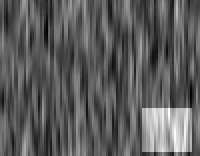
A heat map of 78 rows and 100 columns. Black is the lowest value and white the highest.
Mirror symmetry: none. Histogram: skewed, a long tail of high values. Ninth with the highest average: bottom right. Odd patch: higher, in the bottom right. Roughest part: bottom right. Grain: streaks running down.
